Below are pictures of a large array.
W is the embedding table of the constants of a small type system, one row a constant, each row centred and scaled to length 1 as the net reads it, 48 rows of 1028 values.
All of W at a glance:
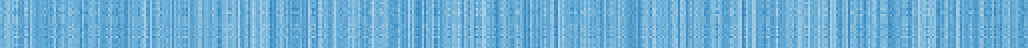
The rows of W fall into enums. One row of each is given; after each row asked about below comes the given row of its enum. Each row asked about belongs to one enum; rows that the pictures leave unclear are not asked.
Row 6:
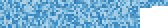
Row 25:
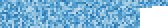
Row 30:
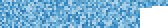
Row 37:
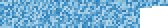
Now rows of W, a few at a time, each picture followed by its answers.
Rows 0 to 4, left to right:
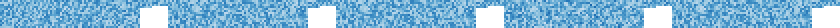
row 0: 37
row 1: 6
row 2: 6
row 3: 25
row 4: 6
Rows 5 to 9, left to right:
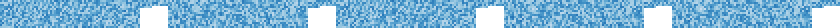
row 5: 37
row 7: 37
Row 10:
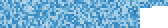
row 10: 6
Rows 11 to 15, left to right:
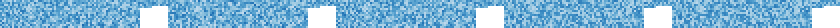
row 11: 30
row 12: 25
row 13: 30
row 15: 6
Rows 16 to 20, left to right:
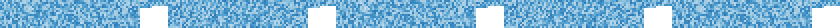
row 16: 6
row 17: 37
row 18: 6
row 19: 37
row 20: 6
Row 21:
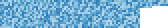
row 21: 37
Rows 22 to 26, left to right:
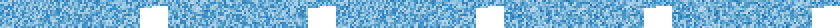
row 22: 37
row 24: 37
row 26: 25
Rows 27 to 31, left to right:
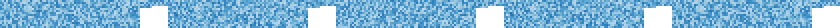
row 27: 6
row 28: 30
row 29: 37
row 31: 6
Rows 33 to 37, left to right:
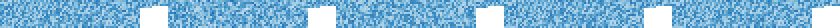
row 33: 37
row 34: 25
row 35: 6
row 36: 37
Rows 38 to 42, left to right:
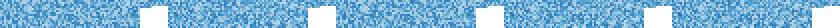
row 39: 30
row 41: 30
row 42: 30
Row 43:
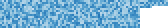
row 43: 6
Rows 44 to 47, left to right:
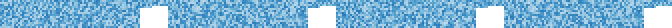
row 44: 37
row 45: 6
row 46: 30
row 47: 6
